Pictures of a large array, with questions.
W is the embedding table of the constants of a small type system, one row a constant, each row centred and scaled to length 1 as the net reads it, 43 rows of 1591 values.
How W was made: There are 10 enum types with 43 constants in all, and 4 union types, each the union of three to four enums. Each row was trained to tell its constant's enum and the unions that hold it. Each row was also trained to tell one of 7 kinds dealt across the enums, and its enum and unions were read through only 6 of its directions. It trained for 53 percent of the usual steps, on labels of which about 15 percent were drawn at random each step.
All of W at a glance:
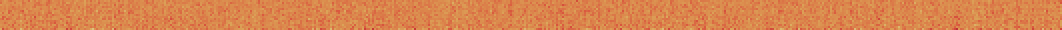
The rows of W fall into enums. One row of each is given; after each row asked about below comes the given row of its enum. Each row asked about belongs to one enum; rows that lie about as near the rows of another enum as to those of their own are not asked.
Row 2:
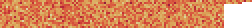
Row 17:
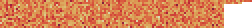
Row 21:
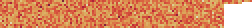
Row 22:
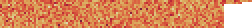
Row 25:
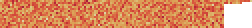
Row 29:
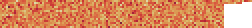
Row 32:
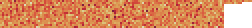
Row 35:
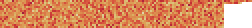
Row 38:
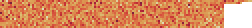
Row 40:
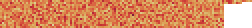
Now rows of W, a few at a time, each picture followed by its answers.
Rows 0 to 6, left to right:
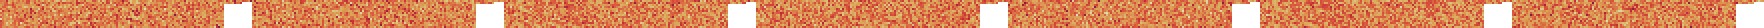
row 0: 17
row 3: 17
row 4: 22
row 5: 2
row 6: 21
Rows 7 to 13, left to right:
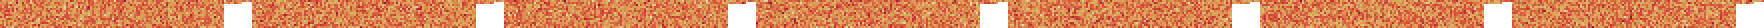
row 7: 17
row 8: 38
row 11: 40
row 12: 25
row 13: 21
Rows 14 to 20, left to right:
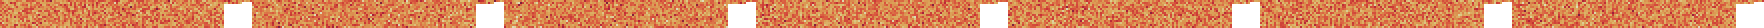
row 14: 21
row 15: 40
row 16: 17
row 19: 40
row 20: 17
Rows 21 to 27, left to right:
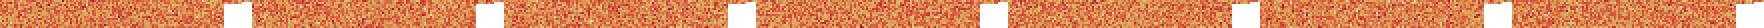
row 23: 38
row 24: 32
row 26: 40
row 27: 25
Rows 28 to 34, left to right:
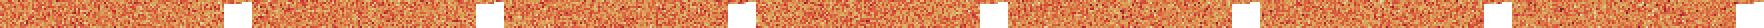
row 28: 38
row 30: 22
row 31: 21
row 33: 32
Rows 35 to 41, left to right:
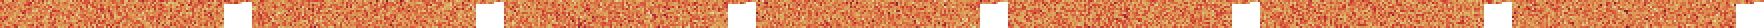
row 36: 38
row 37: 40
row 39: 21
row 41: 22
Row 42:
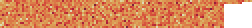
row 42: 32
